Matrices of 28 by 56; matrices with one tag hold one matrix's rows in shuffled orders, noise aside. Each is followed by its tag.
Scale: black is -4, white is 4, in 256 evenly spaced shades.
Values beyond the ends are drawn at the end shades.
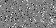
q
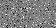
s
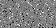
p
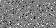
p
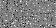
s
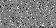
p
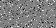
p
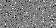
q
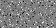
p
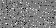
s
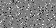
p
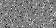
q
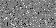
s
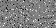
s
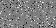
p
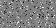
p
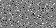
p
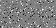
p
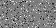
s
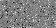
s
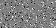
q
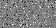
s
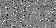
s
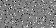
q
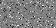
p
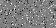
q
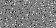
q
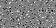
p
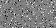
q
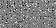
s
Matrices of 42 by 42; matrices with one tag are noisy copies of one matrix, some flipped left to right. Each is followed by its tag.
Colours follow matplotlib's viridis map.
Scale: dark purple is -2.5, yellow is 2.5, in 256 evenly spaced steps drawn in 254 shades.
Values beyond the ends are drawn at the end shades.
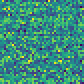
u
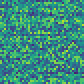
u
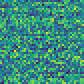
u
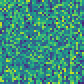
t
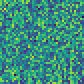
t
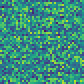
u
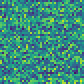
u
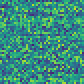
u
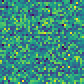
u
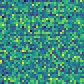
u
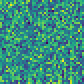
t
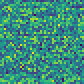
u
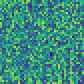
t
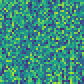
t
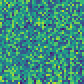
t
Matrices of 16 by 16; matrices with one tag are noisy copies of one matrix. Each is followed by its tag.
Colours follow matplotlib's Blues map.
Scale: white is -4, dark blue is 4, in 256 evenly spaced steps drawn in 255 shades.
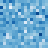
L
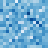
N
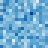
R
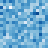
L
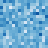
L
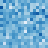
L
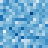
R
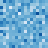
L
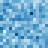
R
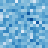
N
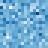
L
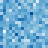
R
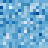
L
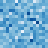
N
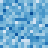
R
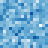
R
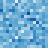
N
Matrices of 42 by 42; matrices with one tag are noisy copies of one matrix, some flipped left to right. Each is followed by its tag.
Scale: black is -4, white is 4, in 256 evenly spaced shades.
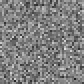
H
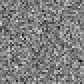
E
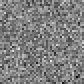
H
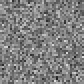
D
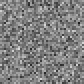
H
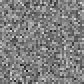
H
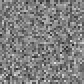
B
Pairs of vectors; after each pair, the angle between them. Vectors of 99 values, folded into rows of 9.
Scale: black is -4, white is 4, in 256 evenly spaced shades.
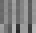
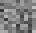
partly aligned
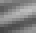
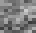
partly aligned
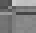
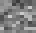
partly opposed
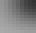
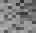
partly aligned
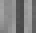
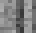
nearly parallel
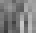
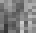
nearly parallel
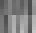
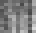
nearly parallel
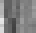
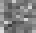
partly aligned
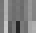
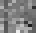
partly opposed
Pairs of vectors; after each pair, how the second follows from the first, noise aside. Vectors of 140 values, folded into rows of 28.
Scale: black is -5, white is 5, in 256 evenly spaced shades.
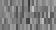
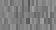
shrunk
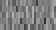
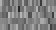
shuffled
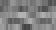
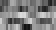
scaled up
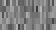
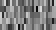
scaled up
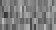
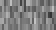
reversed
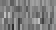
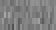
shrunk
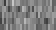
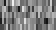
scaled up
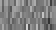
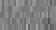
shrunk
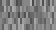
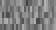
shuffled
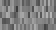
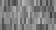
shuffled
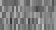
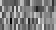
scaled up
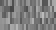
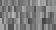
reversed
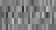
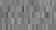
shrunk
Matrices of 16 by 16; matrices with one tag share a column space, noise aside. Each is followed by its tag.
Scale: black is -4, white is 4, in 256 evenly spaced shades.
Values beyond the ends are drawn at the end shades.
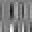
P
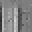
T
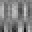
P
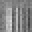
T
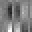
P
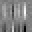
P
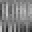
P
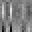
P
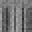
T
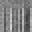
T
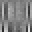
P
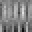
P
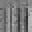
T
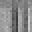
T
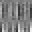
P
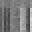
T
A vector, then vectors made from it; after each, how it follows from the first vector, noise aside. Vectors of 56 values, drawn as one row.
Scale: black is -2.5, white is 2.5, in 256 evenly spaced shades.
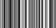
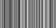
shrunk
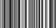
copied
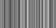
shrunk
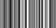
copied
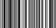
copied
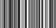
copied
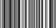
copied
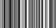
copied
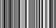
copied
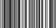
copied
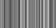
shrunk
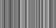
shrunk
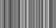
shrunk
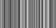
shrunk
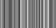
shrunk
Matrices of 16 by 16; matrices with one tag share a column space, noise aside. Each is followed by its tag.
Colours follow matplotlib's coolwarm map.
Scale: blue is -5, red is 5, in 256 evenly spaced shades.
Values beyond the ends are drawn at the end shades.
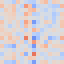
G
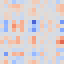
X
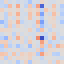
G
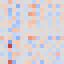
G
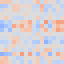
X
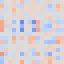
X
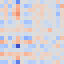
G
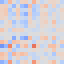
G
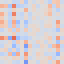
G
